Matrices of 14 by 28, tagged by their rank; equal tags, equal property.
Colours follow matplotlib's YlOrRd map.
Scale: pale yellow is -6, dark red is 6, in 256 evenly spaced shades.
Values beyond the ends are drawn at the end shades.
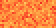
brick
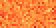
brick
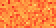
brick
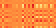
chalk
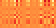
chalk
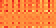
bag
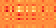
chalk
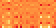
bag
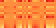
chalk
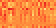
bag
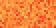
brick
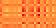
chalk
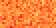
brick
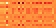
bag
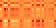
chalk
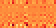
bag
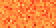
brick
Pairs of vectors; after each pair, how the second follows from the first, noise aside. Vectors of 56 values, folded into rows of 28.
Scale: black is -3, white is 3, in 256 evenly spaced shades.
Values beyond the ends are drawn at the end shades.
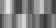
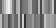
sign-scrambled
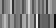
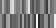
sign-scrambled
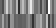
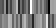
sign-scrambled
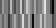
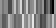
sign-scrambled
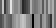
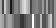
negated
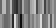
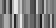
negated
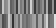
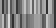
sign-scrambled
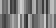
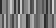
sign-scrambled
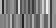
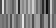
negated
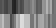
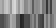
negated
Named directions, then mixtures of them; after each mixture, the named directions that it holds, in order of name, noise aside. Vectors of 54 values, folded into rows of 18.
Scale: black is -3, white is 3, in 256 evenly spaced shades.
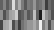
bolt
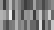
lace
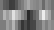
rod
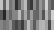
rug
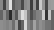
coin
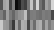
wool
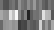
bolt, lace, rod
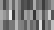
lace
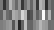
bolt, coin, rod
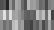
lace, rod, rug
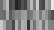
wool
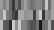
bolt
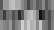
bolt, rod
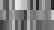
wool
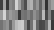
rug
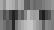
rod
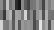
lace, rug, wool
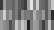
rug, wool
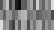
wool
